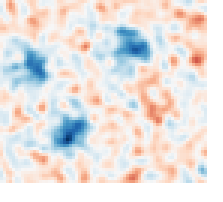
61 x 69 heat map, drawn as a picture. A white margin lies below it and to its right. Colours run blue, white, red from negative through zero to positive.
Three dips sink into the field. Neither half mirrors the other. There are no lone odd cells.
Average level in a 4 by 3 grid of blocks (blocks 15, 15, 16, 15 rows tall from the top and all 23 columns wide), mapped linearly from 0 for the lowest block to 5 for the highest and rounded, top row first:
5 3 5
0 2 4
3 3 5
3 4 5
